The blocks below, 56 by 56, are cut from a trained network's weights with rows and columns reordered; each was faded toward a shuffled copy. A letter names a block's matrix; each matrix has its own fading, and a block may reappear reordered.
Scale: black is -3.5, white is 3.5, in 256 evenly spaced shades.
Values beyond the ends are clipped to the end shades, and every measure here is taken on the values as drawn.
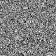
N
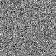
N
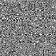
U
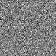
U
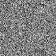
N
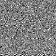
U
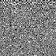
U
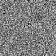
N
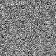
U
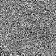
N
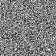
N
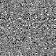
U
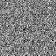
N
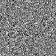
U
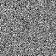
N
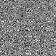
U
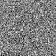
N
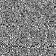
U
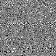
U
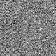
U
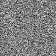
N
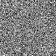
N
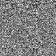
U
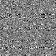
U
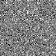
U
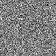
N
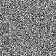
N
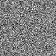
U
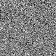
N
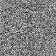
N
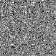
U
